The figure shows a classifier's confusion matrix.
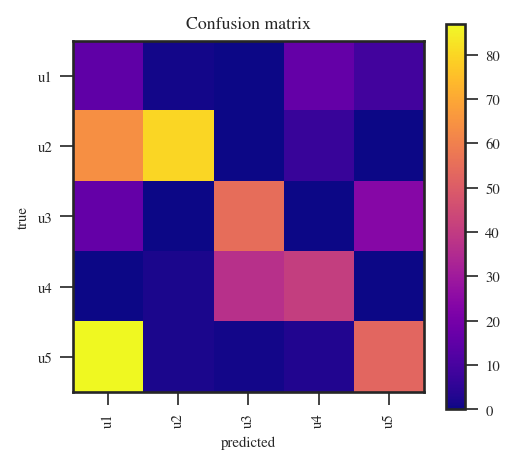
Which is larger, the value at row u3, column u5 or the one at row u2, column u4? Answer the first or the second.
the first
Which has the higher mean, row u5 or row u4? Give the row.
u5
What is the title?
Confusion matrix
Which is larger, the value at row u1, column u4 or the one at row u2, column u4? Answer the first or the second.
the first
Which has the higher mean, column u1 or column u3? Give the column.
u1
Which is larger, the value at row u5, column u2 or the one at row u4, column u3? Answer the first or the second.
the second
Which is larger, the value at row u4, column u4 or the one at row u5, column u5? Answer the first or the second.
the second
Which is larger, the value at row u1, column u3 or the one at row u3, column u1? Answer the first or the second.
the second
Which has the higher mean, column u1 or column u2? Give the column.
u1
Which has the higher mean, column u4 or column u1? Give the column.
u1
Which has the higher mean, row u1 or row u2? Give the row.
u2
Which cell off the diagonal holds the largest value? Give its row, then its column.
u5, u1
